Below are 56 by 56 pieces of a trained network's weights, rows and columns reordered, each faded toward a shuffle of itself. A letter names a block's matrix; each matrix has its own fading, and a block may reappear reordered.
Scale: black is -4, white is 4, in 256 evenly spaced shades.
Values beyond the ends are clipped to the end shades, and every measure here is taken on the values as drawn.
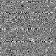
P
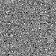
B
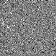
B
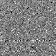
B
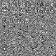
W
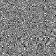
W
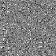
W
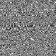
P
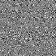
P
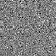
W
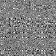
P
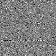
B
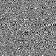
P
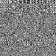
P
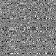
P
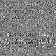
P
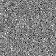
B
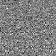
B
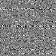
P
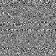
P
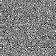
B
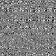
P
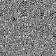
W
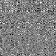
P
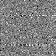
B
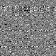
P
